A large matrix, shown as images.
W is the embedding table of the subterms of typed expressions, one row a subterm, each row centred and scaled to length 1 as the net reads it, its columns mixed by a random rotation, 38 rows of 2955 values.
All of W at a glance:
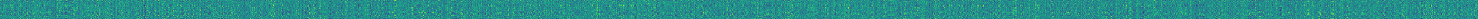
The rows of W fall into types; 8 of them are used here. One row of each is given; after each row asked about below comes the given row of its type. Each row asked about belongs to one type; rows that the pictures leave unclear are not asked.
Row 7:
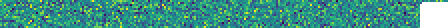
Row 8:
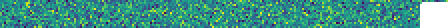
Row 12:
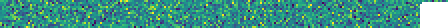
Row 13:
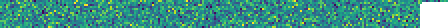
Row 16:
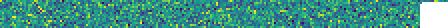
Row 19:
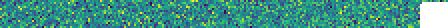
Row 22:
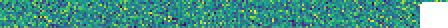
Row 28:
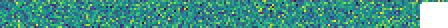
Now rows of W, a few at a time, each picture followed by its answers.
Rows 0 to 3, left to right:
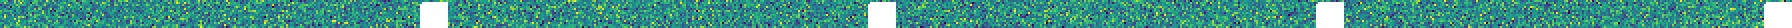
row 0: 28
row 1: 12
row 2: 8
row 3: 19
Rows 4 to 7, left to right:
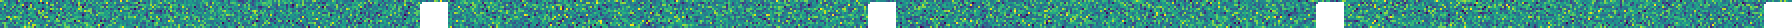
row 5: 16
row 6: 8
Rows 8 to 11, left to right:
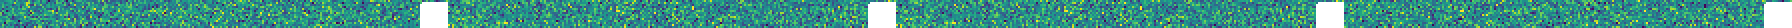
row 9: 13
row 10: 13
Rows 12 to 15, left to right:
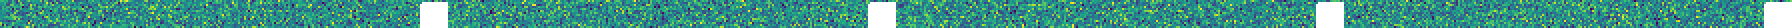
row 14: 16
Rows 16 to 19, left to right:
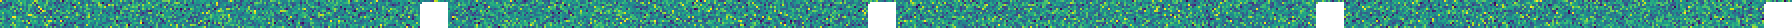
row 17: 12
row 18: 28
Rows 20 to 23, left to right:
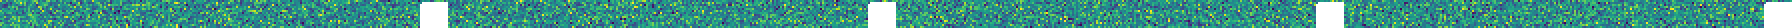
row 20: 16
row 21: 19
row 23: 7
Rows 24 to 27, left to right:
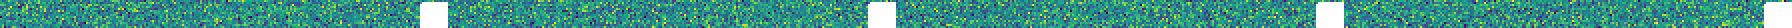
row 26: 28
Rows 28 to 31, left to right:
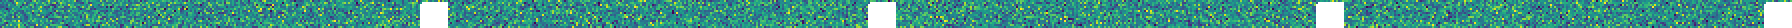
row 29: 19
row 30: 22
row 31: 12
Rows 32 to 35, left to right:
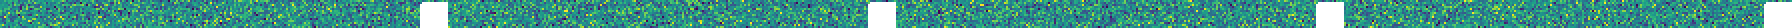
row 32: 7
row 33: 13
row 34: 13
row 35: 12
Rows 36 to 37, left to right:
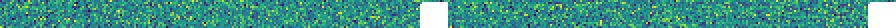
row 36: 19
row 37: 16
